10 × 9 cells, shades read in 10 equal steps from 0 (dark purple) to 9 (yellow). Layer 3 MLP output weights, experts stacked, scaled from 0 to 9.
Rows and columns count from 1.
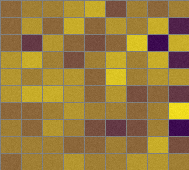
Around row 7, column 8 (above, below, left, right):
4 5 4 9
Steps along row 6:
up same down down up down up down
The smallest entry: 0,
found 2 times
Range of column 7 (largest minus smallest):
5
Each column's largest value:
6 7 7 7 7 8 8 7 9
